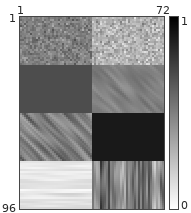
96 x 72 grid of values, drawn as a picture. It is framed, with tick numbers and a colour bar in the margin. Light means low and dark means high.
It is made of 4 by 2 panels. Panel 1,1: middling, fine-grained. Panel 1,2: low, fine-grained. Panel 2,1: high, flat. Panel 2,2: middling, slanting down to the right, faint in contrast. Panel 3,1: middling, slanting down to the right. Panel 3,2: very high, flat. Panel 4,1: very low, streaked across, faint in contrast. Panel 4,2: middling, streaked downward, strong in contrast.
